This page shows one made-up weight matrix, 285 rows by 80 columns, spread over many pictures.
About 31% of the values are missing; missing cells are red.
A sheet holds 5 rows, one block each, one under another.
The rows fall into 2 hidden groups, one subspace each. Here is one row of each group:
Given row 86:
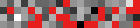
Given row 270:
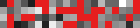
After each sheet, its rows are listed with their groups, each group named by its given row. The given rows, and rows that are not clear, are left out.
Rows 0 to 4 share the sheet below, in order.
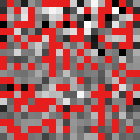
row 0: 86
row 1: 270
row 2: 86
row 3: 86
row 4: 86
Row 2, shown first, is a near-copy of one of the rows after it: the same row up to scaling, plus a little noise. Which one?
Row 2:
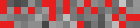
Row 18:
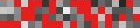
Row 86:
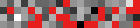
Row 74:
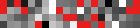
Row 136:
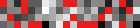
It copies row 74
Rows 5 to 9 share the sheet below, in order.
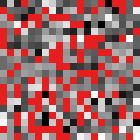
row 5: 86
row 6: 270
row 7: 270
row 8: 270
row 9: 86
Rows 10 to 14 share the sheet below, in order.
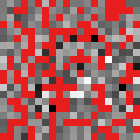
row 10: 86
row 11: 270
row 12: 86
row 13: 270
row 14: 270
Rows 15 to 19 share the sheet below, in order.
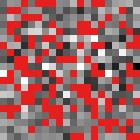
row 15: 270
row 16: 270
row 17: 270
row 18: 86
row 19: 86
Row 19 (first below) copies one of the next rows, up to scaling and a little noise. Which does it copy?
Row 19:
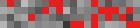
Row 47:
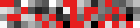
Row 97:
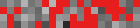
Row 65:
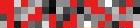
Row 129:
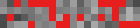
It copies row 47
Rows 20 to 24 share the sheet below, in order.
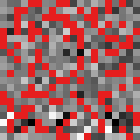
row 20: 270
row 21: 86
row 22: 270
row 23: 270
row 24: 86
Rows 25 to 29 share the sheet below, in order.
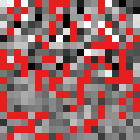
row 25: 86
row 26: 86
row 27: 86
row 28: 86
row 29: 270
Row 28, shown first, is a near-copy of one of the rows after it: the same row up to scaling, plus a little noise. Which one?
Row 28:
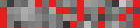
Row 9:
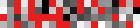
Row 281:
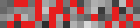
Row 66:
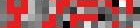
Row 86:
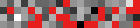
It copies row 66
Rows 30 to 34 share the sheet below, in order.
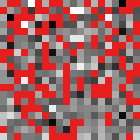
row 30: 270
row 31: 270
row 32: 270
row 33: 270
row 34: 86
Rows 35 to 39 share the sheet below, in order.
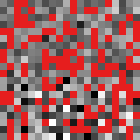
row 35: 86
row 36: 86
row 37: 86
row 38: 86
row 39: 86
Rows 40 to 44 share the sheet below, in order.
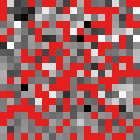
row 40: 86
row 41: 270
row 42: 270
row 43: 86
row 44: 270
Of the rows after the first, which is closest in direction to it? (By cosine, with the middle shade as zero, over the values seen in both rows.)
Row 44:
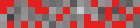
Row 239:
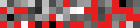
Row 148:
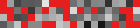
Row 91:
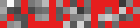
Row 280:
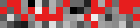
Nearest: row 239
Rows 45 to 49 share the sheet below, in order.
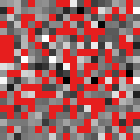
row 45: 270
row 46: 270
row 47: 86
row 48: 86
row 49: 270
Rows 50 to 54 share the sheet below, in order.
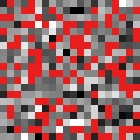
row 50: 270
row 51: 86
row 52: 86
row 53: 270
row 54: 270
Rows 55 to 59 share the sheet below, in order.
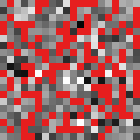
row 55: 86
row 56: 270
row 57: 86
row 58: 270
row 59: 270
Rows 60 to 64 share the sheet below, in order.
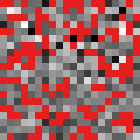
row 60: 86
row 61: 270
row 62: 86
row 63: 86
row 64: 86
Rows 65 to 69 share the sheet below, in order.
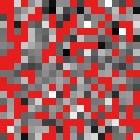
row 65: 86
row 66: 86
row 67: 86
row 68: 86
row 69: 270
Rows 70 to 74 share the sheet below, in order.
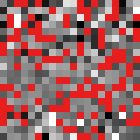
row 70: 86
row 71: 270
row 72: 270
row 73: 270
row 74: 86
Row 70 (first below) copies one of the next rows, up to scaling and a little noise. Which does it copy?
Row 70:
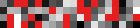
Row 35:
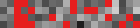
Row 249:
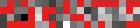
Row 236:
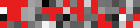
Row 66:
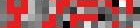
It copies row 35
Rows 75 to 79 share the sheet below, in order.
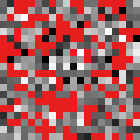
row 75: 86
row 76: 86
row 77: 86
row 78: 270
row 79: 86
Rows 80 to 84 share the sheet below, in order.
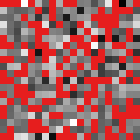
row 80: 86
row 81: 270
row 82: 86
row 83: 270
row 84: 270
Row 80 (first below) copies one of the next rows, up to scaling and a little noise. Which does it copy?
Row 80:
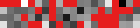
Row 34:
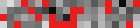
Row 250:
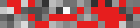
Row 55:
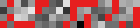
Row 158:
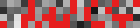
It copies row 34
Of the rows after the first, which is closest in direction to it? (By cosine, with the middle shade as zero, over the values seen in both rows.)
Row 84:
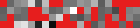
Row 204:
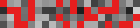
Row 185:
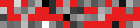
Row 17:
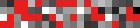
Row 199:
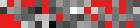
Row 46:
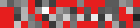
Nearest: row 199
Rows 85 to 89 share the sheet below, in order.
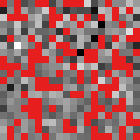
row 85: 270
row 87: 270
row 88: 86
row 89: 270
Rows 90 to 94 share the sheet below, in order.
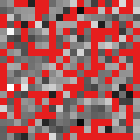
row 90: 270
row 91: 86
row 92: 86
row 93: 86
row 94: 270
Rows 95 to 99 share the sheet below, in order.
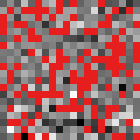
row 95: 86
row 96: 270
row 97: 86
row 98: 270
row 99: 270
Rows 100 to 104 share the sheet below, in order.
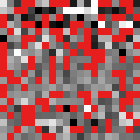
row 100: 270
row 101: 270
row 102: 86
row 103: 86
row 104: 270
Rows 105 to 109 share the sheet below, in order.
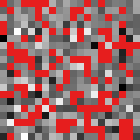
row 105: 86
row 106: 270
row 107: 270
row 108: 270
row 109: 86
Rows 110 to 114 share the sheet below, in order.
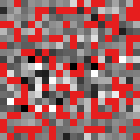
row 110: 270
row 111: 270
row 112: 270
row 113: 270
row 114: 86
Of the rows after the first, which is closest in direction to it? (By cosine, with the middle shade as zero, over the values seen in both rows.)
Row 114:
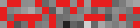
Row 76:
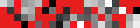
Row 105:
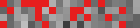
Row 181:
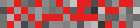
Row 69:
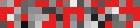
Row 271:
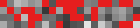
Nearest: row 271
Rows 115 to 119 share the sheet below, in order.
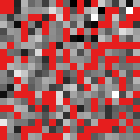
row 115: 270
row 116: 270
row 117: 86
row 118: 86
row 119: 86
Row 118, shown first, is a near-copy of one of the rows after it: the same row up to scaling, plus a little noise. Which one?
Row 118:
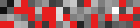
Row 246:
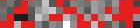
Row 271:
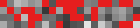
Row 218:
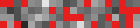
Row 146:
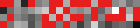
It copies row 146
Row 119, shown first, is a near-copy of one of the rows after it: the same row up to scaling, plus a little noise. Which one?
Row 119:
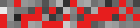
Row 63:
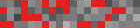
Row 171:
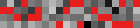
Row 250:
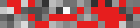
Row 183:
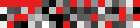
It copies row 63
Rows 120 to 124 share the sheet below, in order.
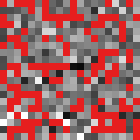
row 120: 86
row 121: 86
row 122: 270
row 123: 270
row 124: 86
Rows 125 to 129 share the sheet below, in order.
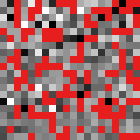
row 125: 270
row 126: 270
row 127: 86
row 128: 270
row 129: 86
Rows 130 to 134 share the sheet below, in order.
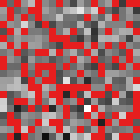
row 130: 270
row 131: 270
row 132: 86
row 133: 86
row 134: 86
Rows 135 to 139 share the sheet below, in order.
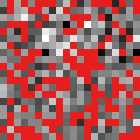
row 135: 86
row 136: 86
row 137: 270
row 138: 270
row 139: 270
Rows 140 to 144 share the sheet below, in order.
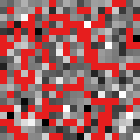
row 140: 86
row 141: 270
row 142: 270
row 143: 86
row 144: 86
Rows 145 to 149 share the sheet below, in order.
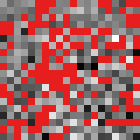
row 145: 270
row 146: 86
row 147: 270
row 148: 86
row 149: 86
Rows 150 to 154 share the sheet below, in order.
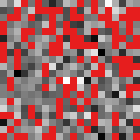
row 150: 86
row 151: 270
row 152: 86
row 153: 86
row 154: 270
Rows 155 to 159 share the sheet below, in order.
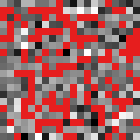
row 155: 270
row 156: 86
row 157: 270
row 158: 86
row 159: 270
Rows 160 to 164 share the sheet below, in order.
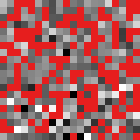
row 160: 86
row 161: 86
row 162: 270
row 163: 270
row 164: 86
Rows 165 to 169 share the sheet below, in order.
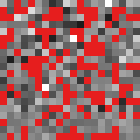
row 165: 86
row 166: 270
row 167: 86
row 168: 86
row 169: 86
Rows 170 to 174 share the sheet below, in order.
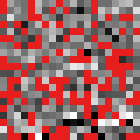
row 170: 270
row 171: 86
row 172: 270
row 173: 270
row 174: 270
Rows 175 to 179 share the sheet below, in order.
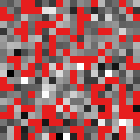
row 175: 270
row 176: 270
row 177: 270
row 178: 86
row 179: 86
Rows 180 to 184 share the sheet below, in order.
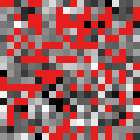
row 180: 86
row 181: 270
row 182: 270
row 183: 86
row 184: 270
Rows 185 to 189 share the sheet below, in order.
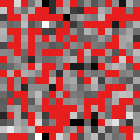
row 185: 86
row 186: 86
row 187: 270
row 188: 86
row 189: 270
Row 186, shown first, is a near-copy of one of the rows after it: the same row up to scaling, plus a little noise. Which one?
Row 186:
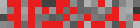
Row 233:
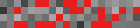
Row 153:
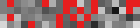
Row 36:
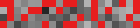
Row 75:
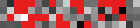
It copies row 36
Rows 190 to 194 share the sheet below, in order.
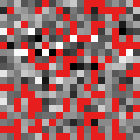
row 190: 270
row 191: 270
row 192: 270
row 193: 270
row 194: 270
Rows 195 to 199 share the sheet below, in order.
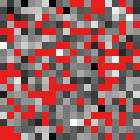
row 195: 86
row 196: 270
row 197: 86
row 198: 270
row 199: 270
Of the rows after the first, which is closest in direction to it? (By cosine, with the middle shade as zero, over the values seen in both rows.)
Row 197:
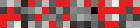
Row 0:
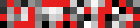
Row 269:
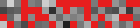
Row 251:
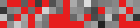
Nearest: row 269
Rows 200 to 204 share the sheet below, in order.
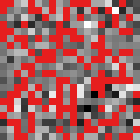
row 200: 86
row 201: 270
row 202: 86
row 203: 86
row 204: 270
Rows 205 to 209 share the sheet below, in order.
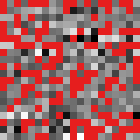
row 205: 270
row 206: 270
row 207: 86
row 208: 270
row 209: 86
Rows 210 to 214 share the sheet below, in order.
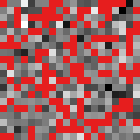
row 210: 86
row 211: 270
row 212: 270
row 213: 86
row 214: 86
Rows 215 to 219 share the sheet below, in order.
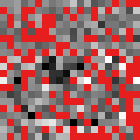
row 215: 270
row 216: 270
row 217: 86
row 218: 86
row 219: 270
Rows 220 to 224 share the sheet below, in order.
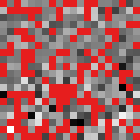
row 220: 270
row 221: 86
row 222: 86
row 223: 270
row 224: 270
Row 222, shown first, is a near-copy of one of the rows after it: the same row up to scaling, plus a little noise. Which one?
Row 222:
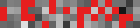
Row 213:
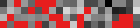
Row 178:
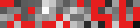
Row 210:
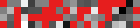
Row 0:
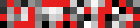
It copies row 210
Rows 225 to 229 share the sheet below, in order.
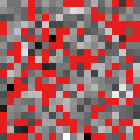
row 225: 270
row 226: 86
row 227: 270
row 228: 86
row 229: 86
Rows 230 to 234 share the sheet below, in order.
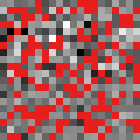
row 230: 86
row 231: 86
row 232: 270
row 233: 86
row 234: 270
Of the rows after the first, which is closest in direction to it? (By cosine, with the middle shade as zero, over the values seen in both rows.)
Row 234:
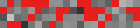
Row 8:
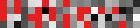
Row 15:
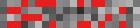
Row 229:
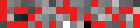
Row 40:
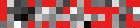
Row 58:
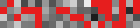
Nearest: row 15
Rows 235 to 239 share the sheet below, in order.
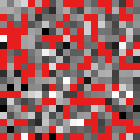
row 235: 86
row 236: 86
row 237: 86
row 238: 86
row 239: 270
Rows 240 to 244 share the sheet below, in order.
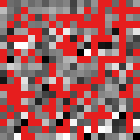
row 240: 270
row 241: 86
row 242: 86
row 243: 86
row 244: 86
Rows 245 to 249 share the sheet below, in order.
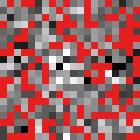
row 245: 270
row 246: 86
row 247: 86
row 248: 86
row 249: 86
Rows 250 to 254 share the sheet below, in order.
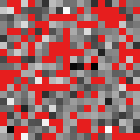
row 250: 86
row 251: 270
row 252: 270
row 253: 270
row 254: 270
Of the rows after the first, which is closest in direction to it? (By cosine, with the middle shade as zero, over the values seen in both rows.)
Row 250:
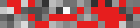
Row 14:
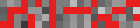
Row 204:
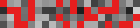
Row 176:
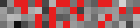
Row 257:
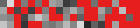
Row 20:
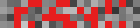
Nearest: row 20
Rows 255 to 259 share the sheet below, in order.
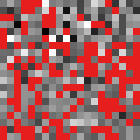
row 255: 86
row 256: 86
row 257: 86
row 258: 270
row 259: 270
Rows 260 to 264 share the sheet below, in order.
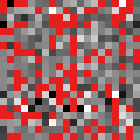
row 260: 86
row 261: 270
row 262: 270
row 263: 86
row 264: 86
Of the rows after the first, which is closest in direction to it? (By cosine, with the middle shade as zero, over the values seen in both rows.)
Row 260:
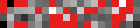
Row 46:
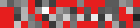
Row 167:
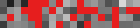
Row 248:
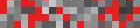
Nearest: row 167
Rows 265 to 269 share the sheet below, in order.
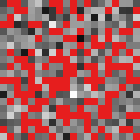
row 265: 270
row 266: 270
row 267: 270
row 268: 270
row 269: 86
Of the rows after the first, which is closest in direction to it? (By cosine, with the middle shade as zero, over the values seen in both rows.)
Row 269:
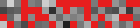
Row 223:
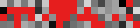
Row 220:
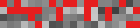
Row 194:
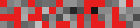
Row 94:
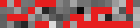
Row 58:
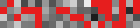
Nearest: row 223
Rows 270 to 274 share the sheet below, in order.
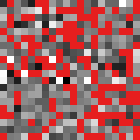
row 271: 86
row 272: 86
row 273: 270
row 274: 270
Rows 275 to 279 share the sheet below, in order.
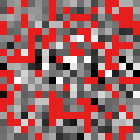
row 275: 270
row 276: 270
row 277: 270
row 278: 270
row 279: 86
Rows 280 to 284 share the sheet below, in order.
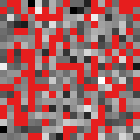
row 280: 270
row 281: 86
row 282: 270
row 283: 86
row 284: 270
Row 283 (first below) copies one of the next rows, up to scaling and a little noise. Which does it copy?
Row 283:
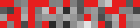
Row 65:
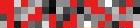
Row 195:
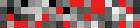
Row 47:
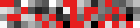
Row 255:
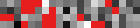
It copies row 255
